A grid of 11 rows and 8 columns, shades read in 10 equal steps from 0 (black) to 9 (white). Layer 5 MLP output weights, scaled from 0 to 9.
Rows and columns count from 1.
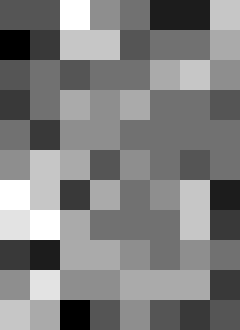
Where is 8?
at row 8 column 1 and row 10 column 2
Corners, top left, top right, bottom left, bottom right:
3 7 7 3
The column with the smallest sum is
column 8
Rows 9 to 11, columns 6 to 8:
4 5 4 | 6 6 2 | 3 2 3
